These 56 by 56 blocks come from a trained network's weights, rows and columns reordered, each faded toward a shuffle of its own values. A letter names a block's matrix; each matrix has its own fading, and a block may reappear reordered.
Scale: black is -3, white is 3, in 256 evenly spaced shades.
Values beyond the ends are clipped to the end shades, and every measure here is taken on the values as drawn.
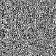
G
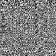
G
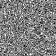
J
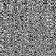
G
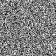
J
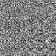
G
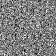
J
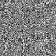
G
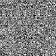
G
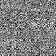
G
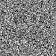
J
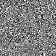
J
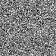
J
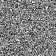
J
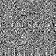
G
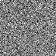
J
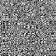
G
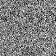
J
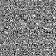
G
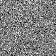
J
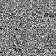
G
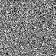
J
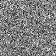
J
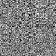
G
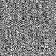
G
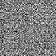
G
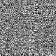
G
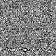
G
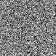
J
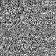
G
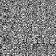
G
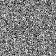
J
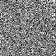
J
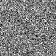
J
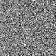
J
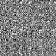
G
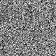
J
